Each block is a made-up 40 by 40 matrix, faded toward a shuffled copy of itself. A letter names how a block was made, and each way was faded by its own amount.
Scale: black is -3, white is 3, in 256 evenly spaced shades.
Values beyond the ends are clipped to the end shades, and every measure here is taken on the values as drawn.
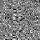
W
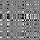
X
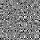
W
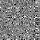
W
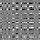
X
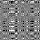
X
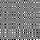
X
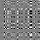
X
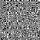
W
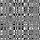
X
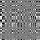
X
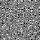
W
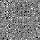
W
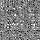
W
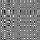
X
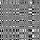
X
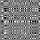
X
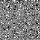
W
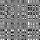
X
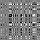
X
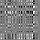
X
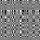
X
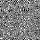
W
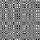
X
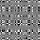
X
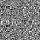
W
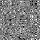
W
